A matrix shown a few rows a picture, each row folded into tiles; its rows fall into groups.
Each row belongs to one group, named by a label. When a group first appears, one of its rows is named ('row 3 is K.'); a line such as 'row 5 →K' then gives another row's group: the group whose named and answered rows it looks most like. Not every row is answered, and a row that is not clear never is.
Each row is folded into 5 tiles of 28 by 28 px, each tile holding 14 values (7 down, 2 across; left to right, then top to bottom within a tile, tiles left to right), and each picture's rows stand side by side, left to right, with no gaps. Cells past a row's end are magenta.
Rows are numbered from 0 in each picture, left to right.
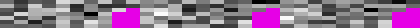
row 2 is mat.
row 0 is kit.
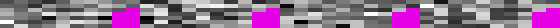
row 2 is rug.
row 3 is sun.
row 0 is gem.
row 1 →sun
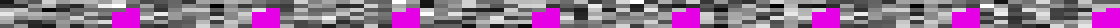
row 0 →gem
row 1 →kit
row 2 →rug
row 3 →gem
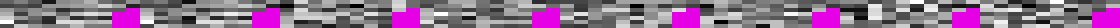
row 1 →gem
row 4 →kit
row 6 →kit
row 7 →mat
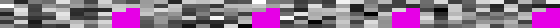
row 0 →sun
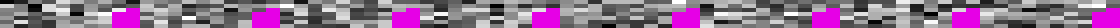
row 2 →sun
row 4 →mat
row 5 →rug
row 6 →kit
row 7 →gem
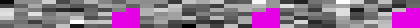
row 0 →gem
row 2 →sun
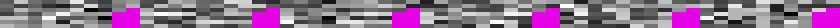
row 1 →gem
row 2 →gem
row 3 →gem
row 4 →sun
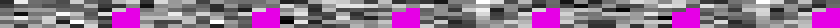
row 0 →rug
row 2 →sun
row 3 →sun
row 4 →gem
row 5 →sun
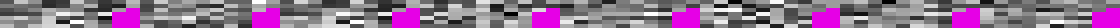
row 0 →rug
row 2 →rug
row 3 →kit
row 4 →rug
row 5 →mat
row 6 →rug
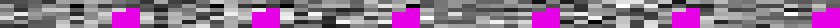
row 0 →kit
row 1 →kit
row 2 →gem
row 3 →gem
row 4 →kit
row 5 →rug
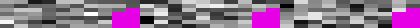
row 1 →sun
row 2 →rug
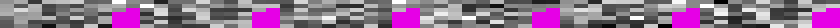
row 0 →mat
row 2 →rug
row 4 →mat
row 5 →sun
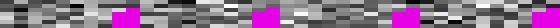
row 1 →mat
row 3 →kit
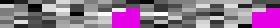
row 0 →sun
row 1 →kit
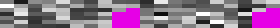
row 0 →sun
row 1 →rug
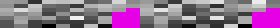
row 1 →mat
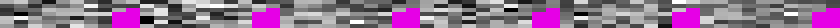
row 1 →sun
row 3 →mat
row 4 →rug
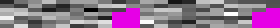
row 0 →gem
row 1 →mat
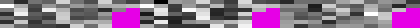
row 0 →sun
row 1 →sun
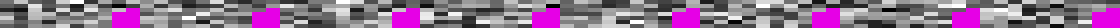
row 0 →kit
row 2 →sun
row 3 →gem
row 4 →rug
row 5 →kit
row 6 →gem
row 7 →mat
